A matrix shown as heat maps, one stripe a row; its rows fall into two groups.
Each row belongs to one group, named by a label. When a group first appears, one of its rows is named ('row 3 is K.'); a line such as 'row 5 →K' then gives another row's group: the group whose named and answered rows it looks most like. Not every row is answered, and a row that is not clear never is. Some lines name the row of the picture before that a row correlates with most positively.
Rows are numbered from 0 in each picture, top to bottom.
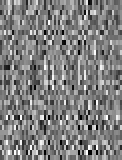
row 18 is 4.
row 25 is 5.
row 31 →4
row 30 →5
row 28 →4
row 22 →5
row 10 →5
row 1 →5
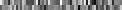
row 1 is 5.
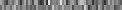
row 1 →5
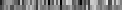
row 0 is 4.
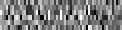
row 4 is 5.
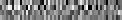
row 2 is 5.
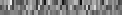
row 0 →5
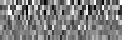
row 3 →4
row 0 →5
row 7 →4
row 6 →5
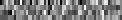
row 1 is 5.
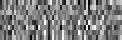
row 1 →4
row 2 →5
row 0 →5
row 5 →4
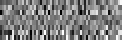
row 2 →4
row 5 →4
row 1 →5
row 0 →5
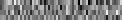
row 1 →4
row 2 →4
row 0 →5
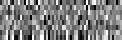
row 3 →4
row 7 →4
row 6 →4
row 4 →5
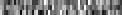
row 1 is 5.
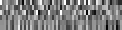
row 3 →5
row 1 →4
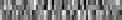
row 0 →5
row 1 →5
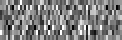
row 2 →4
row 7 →4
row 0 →4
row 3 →5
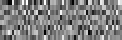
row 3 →4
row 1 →4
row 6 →5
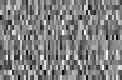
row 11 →4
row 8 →4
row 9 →4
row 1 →5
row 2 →4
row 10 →4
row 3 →4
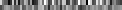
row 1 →4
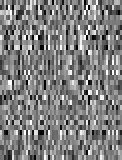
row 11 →4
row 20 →4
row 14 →4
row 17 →5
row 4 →5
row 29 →4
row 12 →4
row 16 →5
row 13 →4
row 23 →4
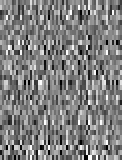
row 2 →4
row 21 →5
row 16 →4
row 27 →4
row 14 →5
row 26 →4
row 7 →5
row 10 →4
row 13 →5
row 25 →4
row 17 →4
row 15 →5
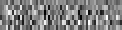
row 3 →4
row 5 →4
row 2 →5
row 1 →4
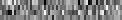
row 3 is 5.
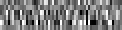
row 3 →4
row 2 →4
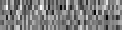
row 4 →5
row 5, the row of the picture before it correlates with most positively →5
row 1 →4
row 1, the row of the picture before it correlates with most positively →2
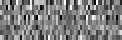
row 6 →5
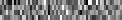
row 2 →4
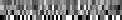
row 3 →4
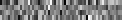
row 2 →4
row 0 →5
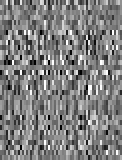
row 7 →5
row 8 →4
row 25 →4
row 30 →4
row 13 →5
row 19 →4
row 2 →5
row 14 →4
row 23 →4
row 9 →4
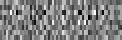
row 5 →5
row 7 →4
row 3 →5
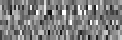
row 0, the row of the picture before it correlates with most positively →1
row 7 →5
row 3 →5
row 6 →4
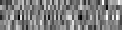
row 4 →5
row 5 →5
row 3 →4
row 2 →4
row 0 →5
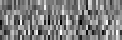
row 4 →4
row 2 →5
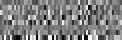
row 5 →4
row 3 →5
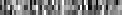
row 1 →5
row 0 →5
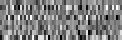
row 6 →5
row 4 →5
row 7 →4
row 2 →4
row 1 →4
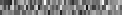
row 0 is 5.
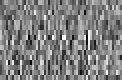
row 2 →5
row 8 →4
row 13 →4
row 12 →4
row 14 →4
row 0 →4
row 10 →5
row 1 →4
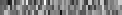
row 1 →5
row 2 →4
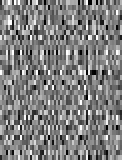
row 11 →4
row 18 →4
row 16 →5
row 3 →5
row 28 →5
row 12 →4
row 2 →4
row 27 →4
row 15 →5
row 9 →4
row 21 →5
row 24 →4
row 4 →5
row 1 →4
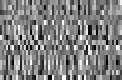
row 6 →5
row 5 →5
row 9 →4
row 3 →5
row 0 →5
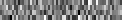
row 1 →4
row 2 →5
